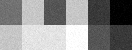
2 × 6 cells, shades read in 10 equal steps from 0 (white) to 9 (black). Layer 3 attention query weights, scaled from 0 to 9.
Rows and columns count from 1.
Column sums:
7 3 7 2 13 16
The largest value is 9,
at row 1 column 6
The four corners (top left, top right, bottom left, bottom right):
5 9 2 7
